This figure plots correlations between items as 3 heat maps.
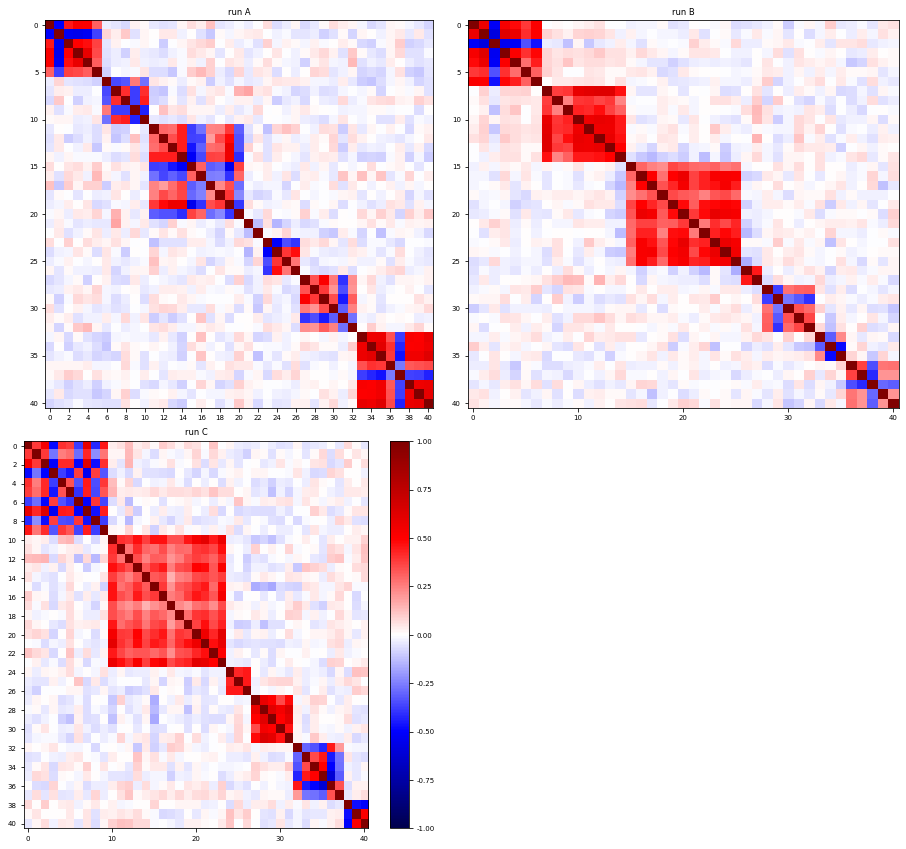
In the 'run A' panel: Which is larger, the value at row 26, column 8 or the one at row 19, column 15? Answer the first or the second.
the first
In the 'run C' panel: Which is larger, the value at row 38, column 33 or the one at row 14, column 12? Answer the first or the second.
the second
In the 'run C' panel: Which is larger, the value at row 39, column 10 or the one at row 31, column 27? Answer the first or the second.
the second
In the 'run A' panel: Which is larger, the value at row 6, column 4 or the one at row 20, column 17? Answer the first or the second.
the first
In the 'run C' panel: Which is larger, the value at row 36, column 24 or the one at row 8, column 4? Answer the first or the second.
the first
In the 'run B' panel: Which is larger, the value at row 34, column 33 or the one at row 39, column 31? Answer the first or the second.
the second
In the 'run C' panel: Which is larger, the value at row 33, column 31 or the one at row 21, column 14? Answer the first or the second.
the second
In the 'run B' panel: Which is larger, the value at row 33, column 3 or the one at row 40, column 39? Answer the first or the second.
the second
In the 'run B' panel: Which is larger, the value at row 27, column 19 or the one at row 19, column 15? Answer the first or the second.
the second
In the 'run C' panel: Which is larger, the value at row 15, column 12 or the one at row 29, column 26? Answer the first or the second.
the first
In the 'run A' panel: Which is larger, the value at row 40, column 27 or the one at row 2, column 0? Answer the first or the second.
the second
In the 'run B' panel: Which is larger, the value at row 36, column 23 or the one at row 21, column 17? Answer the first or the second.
the second
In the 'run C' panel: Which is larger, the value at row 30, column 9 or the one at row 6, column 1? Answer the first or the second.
the first
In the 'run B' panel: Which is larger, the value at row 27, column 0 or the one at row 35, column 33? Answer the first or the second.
the second
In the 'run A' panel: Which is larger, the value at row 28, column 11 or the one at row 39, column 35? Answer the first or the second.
the second
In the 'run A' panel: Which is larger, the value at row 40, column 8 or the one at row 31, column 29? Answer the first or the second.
the first
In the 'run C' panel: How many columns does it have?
41
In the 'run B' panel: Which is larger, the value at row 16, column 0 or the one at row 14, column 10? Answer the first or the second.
the second
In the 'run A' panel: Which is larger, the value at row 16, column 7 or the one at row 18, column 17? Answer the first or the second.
the second
